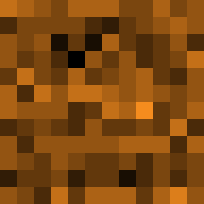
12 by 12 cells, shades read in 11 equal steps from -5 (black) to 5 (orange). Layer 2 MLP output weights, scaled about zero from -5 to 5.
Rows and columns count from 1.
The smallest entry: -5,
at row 4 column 5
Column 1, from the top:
3 -2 1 1 -1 2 2 -2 1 1 -3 1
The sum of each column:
4 -1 3 -1 -6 0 5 2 2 3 3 8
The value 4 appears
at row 12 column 11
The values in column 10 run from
-1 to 2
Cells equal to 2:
23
